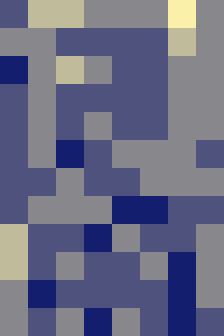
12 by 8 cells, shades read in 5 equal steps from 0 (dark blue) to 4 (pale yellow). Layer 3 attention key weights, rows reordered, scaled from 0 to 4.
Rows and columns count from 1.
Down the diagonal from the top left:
1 2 3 1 1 2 2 1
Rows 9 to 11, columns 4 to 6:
0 2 1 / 1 1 2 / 1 1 1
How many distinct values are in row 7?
2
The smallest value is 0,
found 10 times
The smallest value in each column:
0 0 0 0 0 0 0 1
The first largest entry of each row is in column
7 7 3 2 2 2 3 2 1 1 1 1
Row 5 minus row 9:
-2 1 0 2 -1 0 1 0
